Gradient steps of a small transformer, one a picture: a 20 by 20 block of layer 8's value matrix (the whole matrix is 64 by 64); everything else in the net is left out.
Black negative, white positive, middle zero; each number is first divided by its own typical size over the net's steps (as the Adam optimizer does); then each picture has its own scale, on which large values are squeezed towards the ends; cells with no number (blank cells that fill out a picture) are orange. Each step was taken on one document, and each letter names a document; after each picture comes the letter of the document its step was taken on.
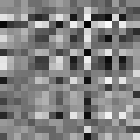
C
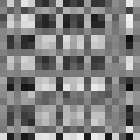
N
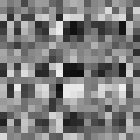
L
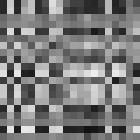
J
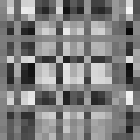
N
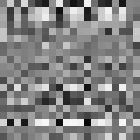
L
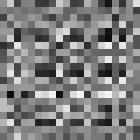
L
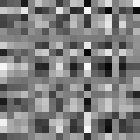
C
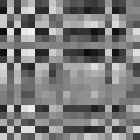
J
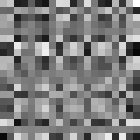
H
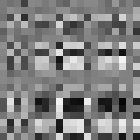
L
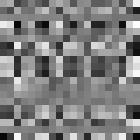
H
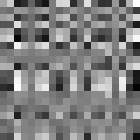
H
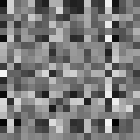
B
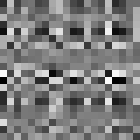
B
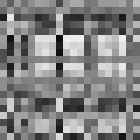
L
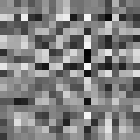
C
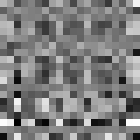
H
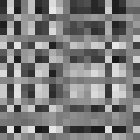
J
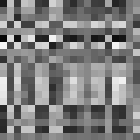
J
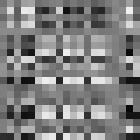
N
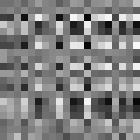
L
